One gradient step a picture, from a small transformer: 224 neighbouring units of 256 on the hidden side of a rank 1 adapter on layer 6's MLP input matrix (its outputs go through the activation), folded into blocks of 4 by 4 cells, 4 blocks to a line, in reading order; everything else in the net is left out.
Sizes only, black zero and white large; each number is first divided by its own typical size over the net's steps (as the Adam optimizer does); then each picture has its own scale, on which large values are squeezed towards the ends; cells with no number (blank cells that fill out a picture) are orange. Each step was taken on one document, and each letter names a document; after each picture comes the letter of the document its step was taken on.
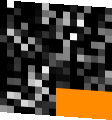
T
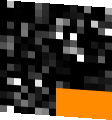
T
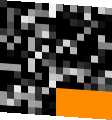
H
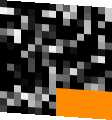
H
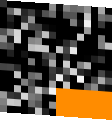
H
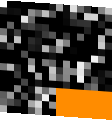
H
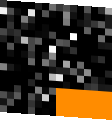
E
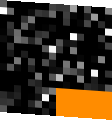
E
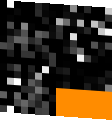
T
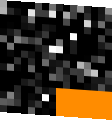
E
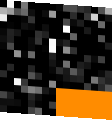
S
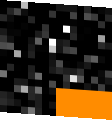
S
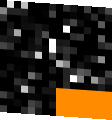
S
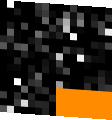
T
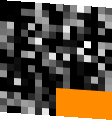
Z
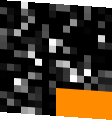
S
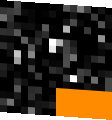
S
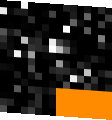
S
